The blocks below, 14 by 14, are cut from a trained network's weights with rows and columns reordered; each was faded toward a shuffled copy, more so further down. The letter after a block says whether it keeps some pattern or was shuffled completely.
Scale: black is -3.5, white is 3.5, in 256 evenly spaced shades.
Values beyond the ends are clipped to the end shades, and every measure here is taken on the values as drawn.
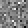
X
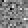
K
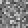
K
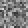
K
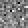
X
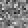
X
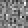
X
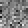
K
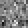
K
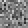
X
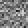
X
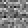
K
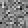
X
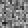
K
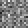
K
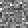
X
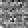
K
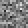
K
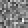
X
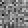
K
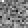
X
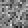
X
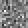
X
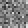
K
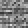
K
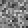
X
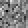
X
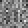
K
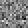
K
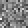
X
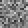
X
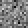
X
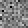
X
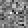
K
